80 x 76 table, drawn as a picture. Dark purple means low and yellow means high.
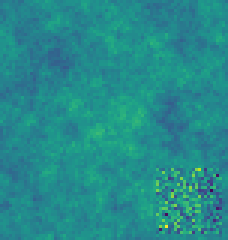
Roughest part: bottom right. Histogram: heavy tails on both sides. Ninth with the highest average: centre. Odd patch: rougher, in the bottom right.
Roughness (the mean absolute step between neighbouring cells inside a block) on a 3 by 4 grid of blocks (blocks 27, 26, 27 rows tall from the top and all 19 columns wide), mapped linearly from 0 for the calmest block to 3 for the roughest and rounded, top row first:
0000
0000
0013
